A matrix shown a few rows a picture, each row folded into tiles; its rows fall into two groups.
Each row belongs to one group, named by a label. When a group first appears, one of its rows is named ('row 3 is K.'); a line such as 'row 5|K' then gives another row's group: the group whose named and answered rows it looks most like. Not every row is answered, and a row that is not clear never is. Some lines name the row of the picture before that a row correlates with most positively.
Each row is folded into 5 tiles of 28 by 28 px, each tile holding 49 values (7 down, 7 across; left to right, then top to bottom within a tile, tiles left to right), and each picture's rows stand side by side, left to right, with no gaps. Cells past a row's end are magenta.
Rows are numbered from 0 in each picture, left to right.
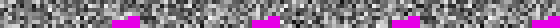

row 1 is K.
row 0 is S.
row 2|K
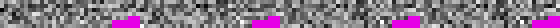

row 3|S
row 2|S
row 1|S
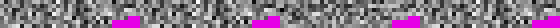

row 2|S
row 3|S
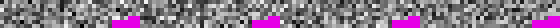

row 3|S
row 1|K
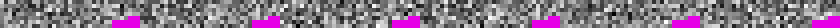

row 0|S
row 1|K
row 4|S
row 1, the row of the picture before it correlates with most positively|1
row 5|S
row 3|K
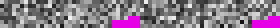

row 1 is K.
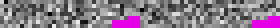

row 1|S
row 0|S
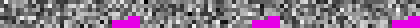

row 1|S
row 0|K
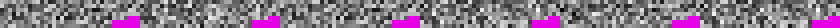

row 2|S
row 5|K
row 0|S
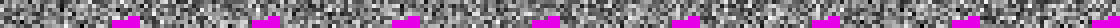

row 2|S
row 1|K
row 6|K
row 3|S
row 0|K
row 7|K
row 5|K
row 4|K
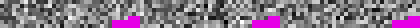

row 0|K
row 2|S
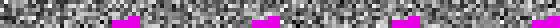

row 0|K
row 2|K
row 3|S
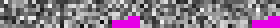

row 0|K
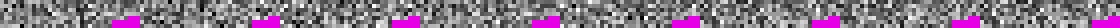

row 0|S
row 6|K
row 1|K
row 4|S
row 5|K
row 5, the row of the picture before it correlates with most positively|1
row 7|K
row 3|S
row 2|K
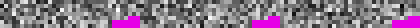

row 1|K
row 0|K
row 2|S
